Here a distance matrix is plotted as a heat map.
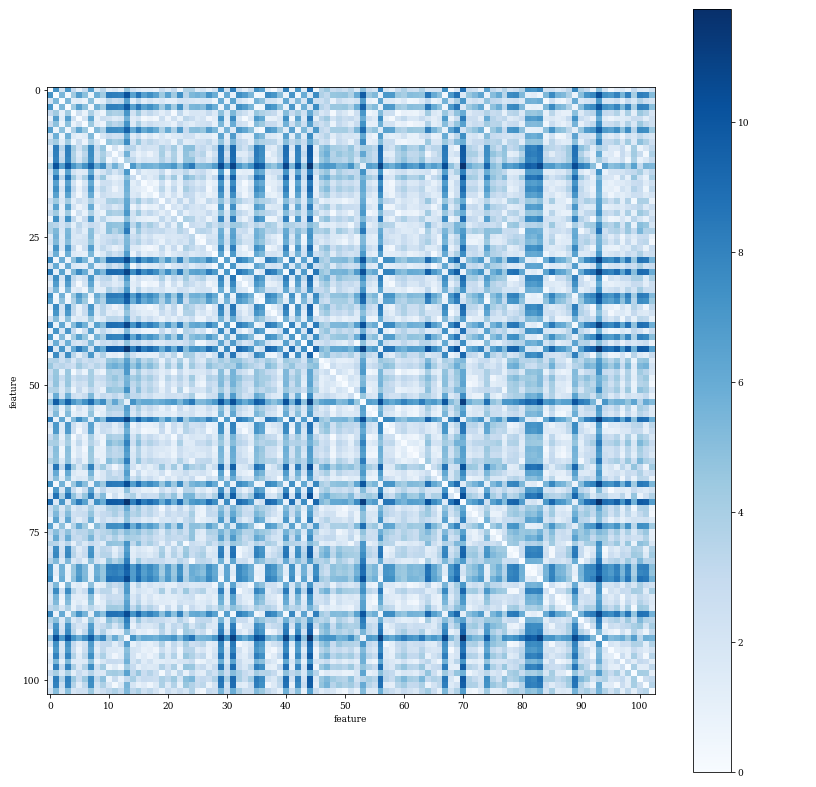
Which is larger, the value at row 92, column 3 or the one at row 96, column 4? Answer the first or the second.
the first
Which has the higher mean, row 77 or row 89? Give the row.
89
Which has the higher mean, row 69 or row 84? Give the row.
69
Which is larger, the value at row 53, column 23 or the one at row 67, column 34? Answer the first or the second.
the first
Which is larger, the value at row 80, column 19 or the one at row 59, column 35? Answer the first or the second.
the second
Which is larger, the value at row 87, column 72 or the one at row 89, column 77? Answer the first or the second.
the second
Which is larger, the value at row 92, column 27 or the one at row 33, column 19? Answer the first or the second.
the second
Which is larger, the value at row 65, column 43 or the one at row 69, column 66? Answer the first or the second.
the second
